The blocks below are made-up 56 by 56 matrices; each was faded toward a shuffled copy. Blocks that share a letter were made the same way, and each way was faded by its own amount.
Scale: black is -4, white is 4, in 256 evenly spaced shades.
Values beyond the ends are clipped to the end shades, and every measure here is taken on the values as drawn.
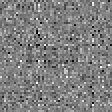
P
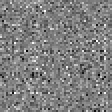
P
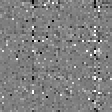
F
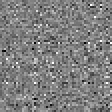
P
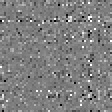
F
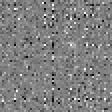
F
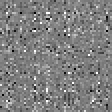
F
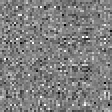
P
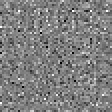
P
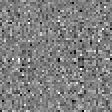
P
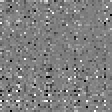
F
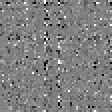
F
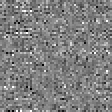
P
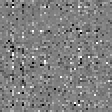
F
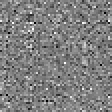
P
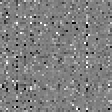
F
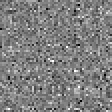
P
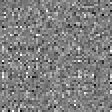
P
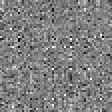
P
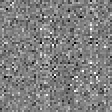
P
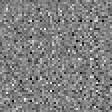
P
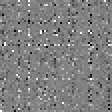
F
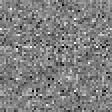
P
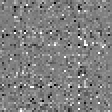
F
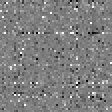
F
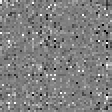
F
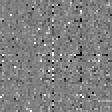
F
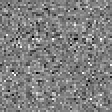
P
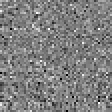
P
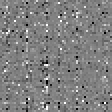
F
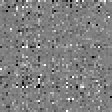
F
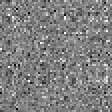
P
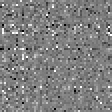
F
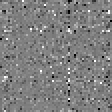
F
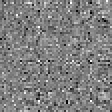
P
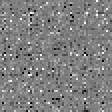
F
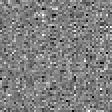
P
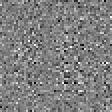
P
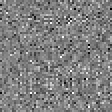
P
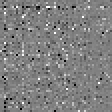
F
